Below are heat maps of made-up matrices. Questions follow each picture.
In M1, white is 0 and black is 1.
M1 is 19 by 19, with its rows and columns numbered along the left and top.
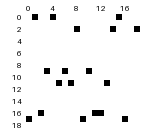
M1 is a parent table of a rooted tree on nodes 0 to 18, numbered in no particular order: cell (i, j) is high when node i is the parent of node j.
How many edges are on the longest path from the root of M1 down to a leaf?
3
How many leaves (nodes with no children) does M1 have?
13
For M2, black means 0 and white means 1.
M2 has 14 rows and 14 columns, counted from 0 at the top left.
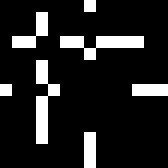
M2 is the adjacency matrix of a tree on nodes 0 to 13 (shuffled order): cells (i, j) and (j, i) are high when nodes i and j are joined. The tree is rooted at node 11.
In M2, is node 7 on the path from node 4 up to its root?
yes
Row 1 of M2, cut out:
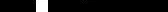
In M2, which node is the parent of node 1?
3
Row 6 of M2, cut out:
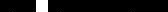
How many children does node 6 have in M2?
0
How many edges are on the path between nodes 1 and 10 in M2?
2
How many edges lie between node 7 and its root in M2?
1
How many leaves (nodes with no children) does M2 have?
11
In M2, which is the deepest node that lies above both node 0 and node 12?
7
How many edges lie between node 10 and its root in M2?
2
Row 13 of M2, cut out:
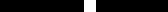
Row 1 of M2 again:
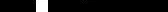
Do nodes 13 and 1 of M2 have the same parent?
no
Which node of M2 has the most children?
3
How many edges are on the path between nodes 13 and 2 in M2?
4
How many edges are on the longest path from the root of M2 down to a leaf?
2
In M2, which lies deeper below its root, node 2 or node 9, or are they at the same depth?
the same depth
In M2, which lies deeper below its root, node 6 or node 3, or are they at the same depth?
node 6
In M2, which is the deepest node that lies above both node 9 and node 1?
3
